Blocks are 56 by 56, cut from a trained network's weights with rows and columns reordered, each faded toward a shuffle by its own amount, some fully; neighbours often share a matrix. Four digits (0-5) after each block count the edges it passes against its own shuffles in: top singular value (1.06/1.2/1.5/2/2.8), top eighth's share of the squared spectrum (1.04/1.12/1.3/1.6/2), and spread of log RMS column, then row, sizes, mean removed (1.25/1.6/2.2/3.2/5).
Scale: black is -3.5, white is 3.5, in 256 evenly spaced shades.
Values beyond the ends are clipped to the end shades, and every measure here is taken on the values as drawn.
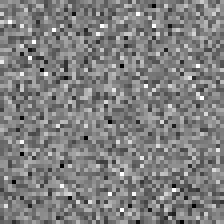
0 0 0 0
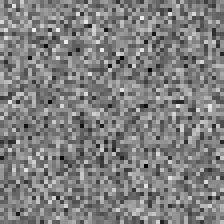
1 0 0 0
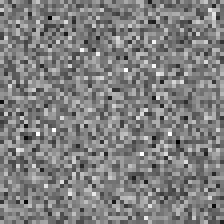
0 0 0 0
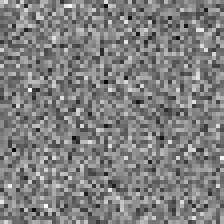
1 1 0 0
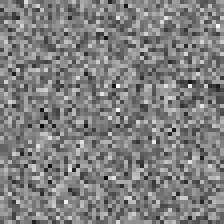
2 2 0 0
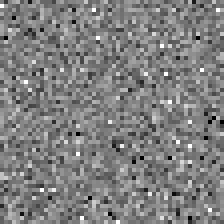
0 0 0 0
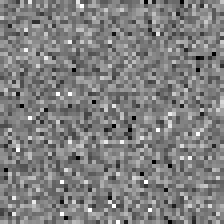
0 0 0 0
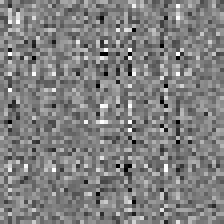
3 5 3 2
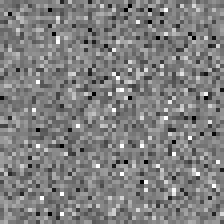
0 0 0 0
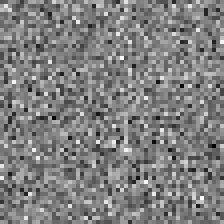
2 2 0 0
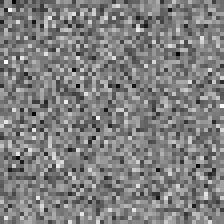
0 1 0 0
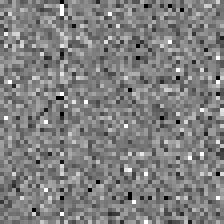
2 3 2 1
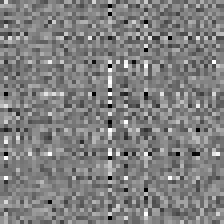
4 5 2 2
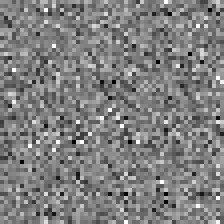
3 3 1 1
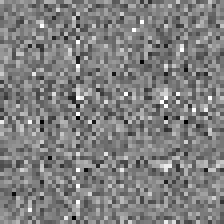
3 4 2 2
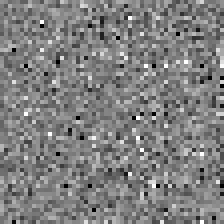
2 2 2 1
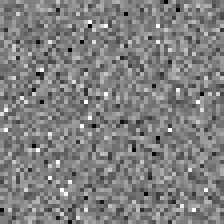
1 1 0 0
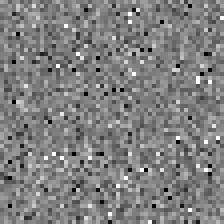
1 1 0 0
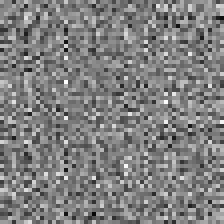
4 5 3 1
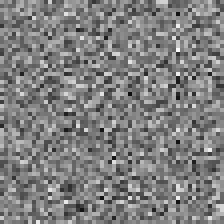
4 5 2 2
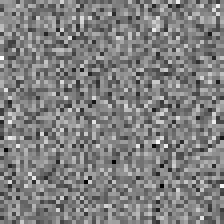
3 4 2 1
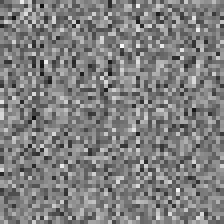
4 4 2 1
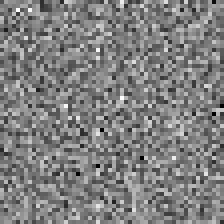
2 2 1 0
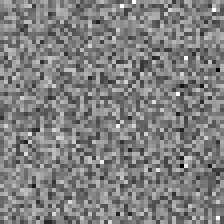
1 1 0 0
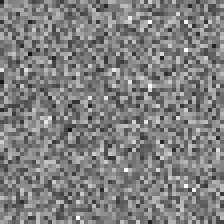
2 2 0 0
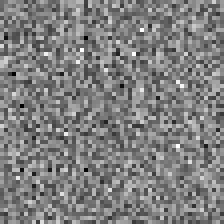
1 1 0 0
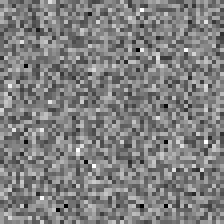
1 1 0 0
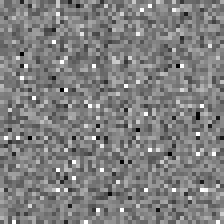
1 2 0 1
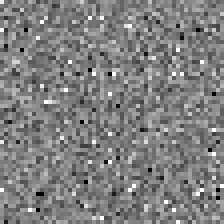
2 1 0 1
